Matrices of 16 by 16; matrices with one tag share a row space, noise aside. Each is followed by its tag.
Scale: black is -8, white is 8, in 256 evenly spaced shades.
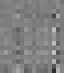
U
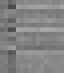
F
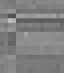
F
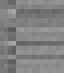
F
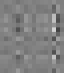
U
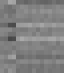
F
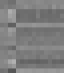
F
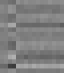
F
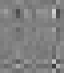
U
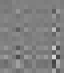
U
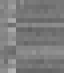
F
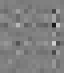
U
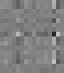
U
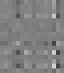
U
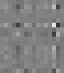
U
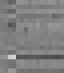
F
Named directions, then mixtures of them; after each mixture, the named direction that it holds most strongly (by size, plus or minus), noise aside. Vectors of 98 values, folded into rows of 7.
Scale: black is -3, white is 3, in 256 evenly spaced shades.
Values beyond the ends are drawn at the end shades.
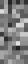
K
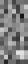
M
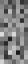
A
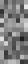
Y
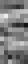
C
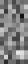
M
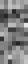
C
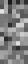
K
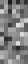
K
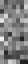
Y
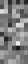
K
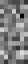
M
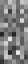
A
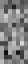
A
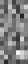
M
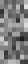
Y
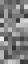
Y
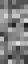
C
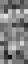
C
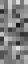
K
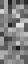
K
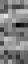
C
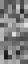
Y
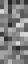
K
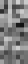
K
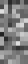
K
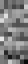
C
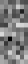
A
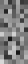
A
